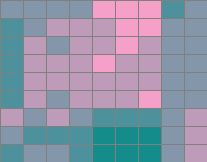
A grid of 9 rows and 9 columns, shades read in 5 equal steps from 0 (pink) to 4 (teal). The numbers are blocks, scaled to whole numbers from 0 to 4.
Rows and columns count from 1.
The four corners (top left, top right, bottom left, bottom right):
2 2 3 1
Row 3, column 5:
1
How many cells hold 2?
26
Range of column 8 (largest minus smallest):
1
